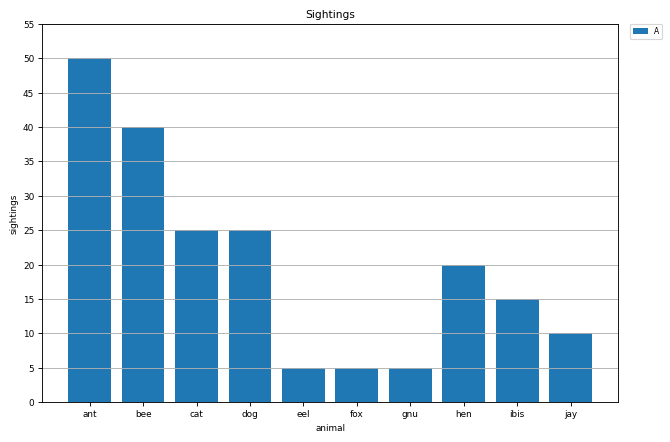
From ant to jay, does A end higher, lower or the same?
lower
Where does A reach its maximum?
ant
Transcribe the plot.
Title: Sightings
x-axis: animal, ticks ant bee cat dog eel fox gnu hen ibis jay
y-axis: sightings, ticks 0 5 10 15 20 25 30 35 40 45 50 55
Legend: A
Values:
A: 50 40 25 25 5 5 5 20 15 10
